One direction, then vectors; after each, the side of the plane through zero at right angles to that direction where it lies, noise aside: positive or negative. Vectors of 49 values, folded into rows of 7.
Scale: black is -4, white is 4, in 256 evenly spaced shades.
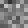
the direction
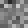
positive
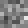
positive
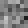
negative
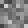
positive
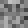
negative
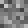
positive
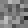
negative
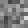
positive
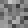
negative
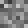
positive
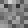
negative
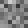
negative
